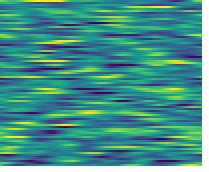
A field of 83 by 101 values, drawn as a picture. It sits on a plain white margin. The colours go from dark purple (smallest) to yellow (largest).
The values follow a bell shape. The grain runs across in streaks. There is no overall slope. Overall the values sit about 50% of the way up the scale.
